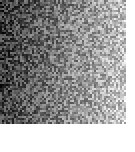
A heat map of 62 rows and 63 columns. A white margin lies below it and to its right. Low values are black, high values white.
Slope: up to the right. Odd rows or columns: none. Stripes: none.
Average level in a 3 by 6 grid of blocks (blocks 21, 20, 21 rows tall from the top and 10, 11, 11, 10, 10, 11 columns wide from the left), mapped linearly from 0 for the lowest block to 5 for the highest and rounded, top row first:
0 1 2 3 4 5
0 1 2 3 4 5
0 1 2 3 4 5
